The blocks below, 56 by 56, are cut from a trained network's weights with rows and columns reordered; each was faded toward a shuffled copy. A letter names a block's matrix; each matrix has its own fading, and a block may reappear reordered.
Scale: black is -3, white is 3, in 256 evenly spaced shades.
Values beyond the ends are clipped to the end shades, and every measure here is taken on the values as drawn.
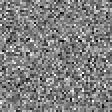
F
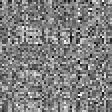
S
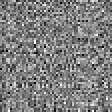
S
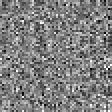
S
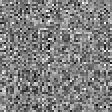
S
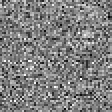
F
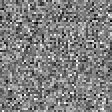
F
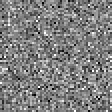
F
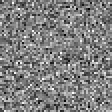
F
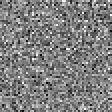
F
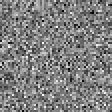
F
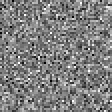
F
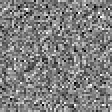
F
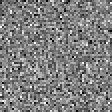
F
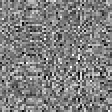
S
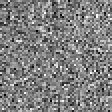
F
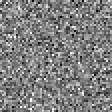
F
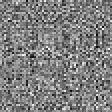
S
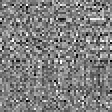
S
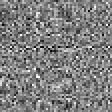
S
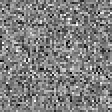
F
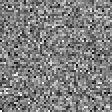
F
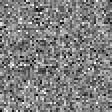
F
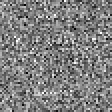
F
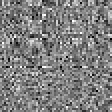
S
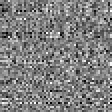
S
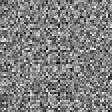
S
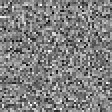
F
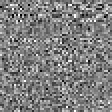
S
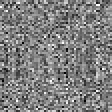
S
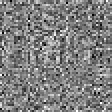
S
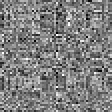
S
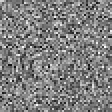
F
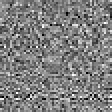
S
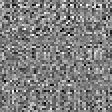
S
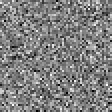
F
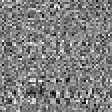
S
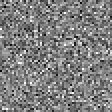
F
